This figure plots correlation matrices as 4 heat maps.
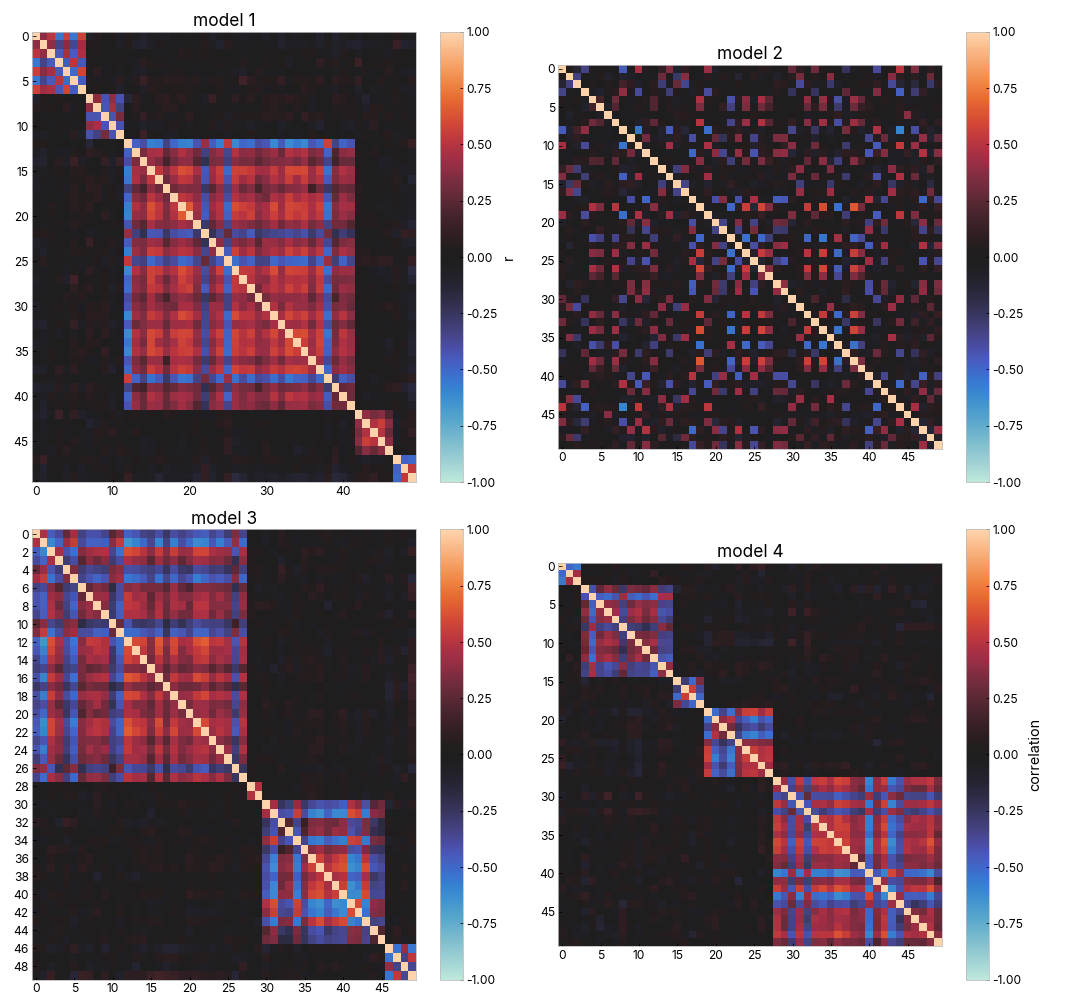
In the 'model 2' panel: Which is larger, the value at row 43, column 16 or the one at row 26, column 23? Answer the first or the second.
the first
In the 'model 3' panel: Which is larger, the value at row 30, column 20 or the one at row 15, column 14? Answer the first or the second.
the second
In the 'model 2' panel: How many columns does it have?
50
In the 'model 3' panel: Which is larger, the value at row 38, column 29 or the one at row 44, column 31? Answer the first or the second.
the second
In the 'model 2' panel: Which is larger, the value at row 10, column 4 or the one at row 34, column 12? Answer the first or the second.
the second
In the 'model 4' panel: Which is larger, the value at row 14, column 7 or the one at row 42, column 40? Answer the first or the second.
the first
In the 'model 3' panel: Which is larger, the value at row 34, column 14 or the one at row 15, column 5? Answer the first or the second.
the first
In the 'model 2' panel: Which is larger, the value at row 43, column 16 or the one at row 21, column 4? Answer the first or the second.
the first
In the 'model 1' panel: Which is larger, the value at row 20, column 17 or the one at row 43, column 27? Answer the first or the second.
the first
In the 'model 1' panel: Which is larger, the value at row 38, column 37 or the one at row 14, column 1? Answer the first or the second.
the second
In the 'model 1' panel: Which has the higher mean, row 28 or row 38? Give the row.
28
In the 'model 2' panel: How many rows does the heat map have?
50
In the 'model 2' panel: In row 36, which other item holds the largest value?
22
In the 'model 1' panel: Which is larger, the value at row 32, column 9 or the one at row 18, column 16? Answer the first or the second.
the second
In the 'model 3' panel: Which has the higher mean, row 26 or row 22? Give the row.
22
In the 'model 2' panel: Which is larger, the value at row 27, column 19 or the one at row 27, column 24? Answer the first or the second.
the second
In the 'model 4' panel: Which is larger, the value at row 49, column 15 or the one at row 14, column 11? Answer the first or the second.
the first
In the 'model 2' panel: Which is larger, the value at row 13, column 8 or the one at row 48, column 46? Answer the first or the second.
the second
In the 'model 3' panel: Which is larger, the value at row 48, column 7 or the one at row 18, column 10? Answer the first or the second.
the first
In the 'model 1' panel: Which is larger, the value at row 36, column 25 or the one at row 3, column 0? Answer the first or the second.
the first
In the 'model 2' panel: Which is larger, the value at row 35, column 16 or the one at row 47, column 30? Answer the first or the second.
the first
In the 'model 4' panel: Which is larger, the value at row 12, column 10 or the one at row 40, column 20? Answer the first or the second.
the first
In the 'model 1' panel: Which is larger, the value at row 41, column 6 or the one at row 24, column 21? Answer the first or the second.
the second
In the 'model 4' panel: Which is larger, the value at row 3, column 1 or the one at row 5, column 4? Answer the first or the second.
the first
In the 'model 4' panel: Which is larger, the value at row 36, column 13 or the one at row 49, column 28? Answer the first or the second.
the second
